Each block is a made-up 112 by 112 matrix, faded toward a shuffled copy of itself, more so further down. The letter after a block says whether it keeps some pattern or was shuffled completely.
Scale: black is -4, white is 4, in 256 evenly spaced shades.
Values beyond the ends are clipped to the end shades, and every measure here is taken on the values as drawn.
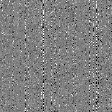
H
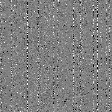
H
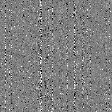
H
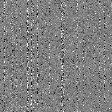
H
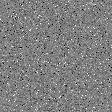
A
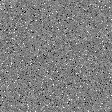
A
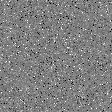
A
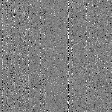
H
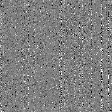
H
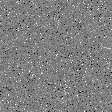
A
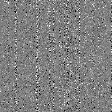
H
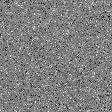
A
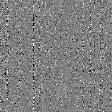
H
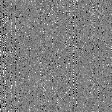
H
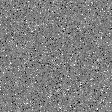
A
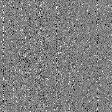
H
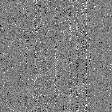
H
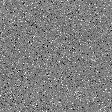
A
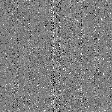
H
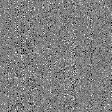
H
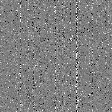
H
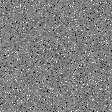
A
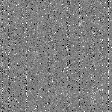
H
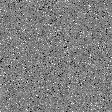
A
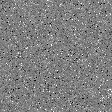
A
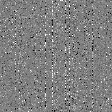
H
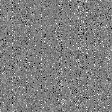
H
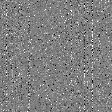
H
